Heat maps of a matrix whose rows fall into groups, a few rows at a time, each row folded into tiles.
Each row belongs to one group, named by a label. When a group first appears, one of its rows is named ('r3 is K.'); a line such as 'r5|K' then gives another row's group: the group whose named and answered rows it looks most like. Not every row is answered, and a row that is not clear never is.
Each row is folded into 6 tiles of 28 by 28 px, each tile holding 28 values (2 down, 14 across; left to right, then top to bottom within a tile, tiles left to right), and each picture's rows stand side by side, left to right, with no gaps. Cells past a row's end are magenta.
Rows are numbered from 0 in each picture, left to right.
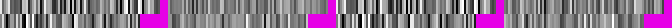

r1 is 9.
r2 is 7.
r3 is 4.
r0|7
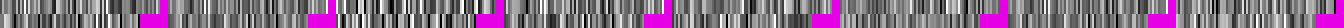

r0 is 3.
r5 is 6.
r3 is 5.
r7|4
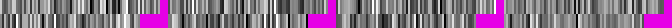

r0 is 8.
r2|5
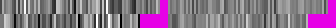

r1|9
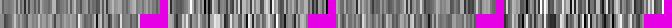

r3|5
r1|4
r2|7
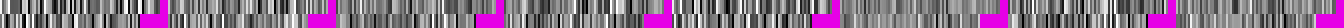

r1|8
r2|3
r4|7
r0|7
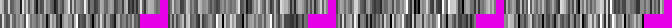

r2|6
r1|6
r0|7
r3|3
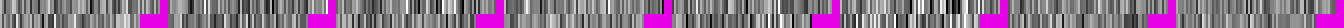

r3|4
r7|7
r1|5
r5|8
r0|8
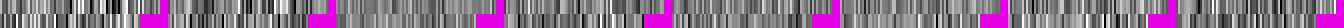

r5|9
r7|5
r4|6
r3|3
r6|9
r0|8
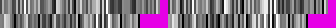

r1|3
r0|3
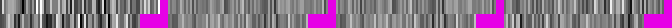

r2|9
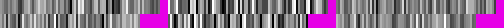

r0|8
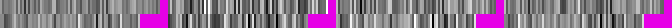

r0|9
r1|5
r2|9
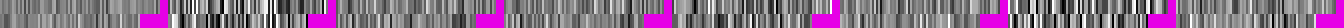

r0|9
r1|3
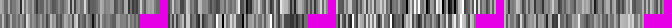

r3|8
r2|8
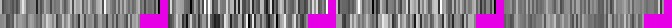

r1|5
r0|4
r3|9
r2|4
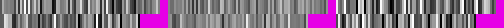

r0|3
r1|9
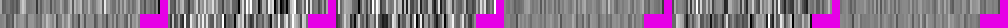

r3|4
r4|3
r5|4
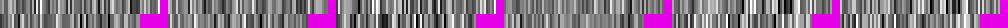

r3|6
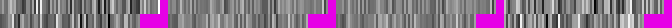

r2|9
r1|9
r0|5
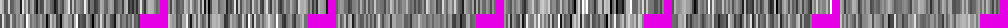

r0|7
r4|5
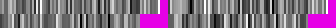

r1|5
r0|5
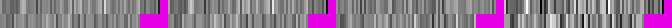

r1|4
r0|4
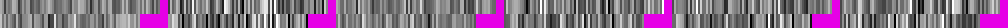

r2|7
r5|6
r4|3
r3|5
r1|3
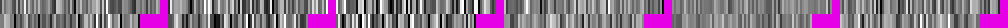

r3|4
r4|9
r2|7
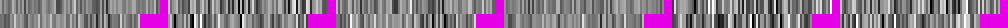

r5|8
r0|9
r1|7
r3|9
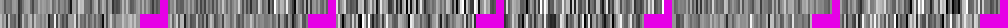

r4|9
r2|7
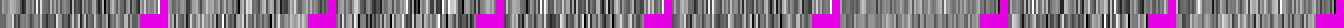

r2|6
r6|3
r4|5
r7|4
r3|5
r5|4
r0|5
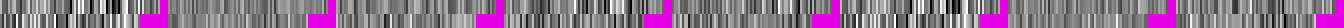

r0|8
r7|9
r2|8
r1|9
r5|8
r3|6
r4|6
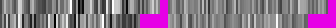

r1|4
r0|6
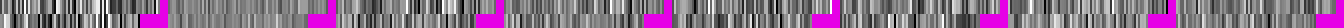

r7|7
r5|6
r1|4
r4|5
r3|6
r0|3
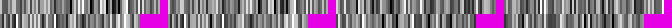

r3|5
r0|8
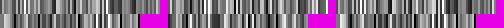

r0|3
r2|3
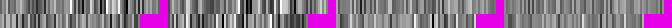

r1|6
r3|9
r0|6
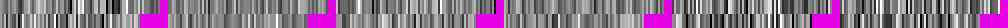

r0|8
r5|5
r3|8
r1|4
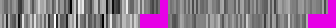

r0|8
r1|9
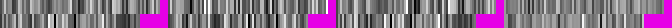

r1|5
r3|9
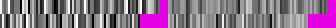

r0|7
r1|8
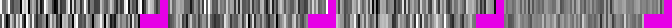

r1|5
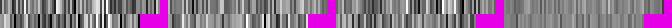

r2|6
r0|3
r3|4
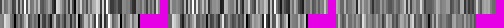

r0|3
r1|3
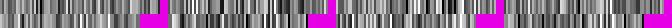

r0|4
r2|8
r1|3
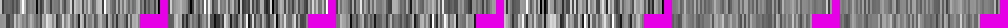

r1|5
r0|4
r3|4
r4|9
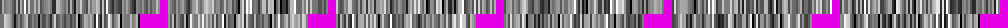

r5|3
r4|5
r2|8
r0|3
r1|8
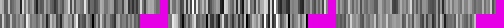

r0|7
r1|3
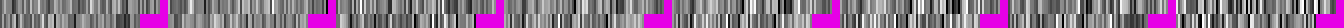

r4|8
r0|6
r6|6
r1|4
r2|3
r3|8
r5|8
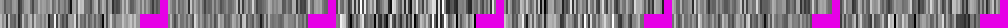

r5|6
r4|7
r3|4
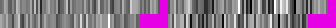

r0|4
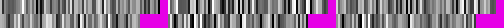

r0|4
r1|7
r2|7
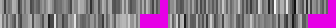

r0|8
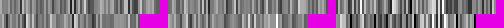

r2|3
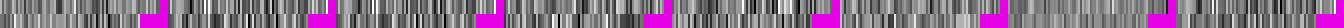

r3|6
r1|5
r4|6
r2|5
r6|4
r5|8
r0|9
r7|5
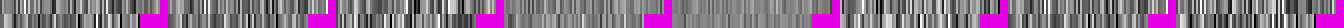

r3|9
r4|4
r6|5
